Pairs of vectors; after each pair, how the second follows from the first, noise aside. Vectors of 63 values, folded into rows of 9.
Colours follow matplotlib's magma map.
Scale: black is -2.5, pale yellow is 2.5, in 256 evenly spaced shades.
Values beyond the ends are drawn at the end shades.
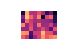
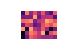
wrapped around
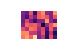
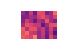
shrunk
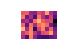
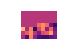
partly zeroed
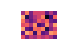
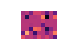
partly zeroed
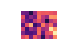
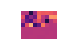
partly zeroed
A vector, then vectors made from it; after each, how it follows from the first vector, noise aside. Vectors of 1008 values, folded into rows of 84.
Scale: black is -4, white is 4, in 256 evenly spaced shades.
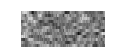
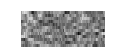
copied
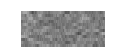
shrunk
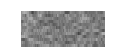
shrunk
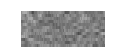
shrunk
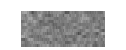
shrunk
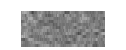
shrunk
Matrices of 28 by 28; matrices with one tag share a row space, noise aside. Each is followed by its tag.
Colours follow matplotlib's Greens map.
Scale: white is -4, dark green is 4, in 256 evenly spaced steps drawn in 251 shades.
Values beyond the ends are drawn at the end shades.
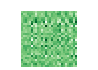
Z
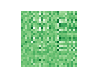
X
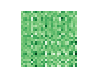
Z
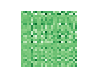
Z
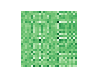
X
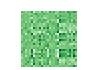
X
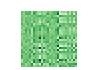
X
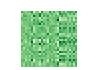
X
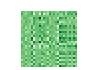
X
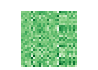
X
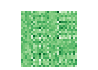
X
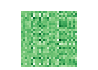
X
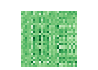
X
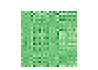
X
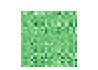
Z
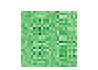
X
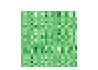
Z
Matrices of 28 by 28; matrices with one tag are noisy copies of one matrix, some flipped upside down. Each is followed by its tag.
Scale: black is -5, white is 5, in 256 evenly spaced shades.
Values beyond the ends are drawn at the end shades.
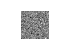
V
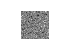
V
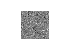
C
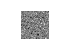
V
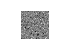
V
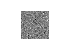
C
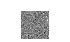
C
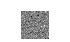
V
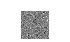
C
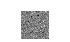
V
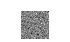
V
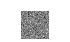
C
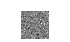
V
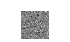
V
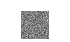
C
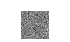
C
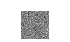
C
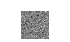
V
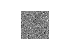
C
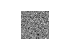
V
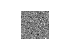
V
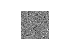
C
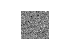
V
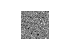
V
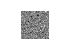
V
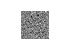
V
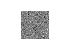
C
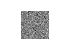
C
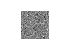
C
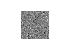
C
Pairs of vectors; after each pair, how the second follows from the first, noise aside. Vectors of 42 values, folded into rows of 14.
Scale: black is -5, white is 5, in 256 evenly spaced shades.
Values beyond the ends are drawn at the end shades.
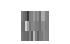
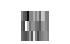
scaled up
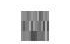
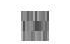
wrapped around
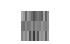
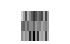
scaled up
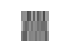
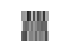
scaled up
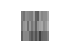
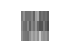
negated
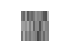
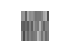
negated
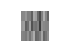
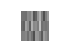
negated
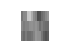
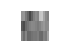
wrapped around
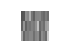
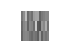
wrapped around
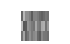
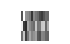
scaled up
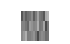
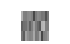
wrapped around
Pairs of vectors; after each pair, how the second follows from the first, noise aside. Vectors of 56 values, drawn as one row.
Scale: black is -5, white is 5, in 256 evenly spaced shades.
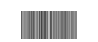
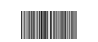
scaled up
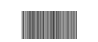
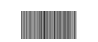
reversed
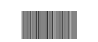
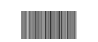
reversed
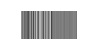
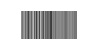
sign-scrambled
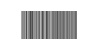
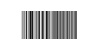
scaled up
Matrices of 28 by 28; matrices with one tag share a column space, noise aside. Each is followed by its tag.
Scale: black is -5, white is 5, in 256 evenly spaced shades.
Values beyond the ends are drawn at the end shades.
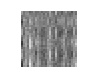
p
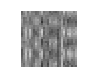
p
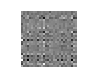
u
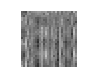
p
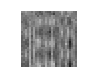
p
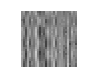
p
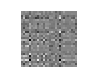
u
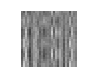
p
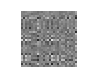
u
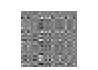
u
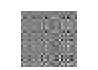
u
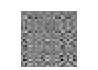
u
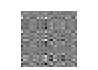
u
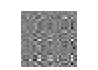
u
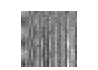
p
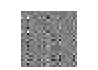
u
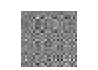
u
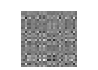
u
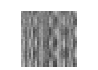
p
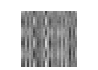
p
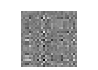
u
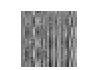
p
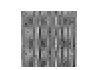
p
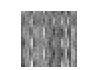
p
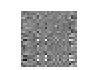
u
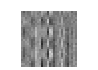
p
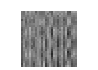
p
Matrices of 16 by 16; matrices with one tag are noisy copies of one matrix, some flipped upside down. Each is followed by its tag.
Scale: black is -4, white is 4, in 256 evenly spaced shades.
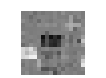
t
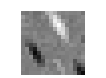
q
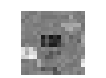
t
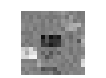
t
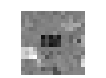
t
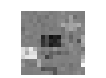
t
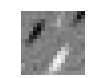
q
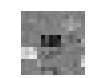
t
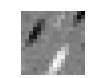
q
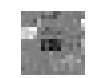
t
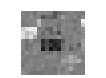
t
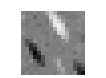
q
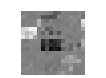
t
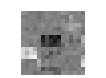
t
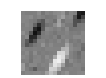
q
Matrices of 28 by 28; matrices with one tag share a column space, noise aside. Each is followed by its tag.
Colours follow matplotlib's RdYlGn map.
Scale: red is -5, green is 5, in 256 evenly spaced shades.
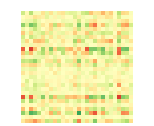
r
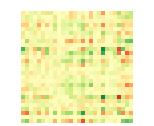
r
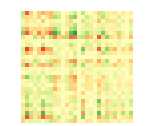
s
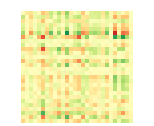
s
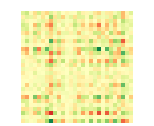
r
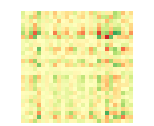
s
